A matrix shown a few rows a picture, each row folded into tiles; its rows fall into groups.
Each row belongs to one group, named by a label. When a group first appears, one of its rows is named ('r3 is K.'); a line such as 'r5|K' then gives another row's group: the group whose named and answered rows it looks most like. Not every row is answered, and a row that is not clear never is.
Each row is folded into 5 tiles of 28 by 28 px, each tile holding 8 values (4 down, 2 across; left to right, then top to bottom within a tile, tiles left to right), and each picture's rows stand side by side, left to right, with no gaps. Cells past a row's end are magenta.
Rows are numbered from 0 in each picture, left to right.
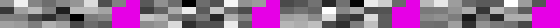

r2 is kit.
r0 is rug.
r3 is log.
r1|kit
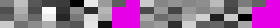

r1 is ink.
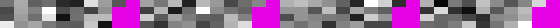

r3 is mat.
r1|mat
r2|log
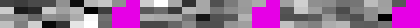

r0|kit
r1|mat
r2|rug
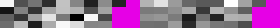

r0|ink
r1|log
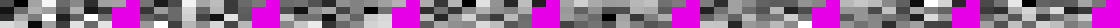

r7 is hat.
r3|ink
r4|log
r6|log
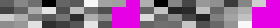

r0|kit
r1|mat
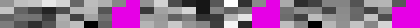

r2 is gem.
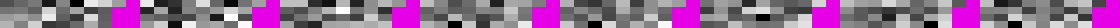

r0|kit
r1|ink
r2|gem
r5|mat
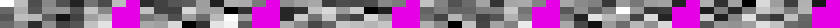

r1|kit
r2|hat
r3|gem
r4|gem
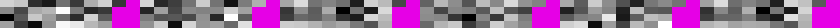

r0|gem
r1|ink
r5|rug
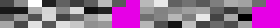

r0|hat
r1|gem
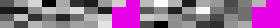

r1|mat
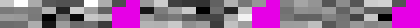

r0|log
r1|rug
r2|kit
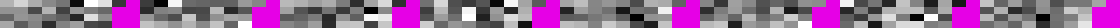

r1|hat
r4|rug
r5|hat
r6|ink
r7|mat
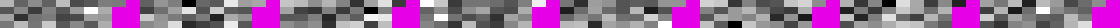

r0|ink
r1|kit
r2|log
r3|mat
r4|hat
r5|gem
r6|ink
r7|mat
